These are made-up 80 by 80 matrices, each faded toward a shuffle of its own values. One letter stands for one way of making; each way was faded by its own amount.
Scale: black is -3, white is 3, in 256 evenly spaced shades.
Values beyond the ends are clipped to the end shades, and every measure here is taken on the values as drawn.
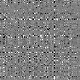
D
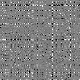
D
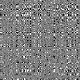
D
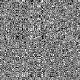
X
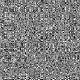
X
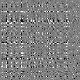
D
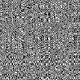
X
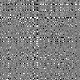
D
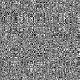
X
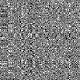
X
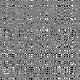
D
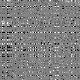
D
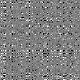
D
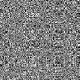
X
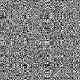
X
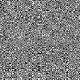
X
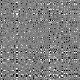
D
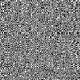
X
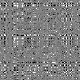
D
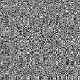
X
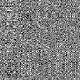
X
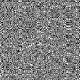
X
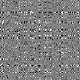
D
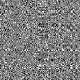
X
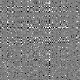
D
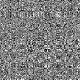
X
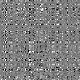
D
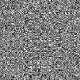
X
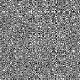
X
